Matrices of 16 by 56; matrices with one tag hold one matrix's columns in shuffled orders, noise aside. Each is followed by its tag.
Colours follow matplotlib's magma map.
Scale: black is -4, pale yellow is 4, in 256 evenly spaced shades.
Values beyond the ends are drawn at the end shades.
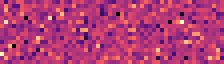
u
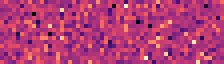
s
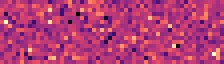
u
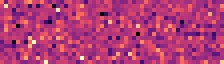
s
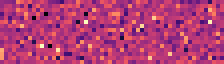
u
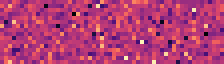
s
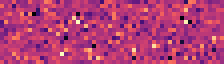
u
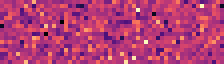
s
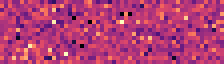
u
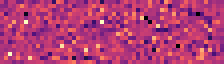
u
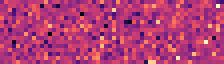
s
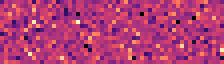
u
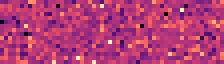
s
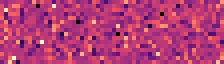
s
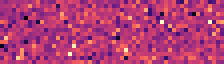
u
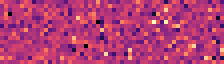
u
